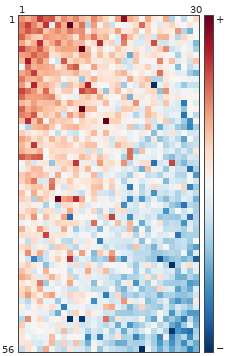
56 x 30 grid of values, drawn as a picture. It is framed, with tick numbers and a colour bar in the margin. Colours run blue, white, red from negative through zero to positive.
No regular stripes run through it. The halves do not mirror each other. The bottom right is the ninth with the lowest average. The grain is fine, like static. The values follow a bell shape. The top left is the ninth with the highest average. Values rise toward the top left.
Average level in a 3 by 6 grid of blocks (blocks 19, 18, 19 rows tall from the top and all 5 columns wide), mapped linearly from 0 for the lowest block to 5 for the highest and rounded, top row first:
544332
433211
322110
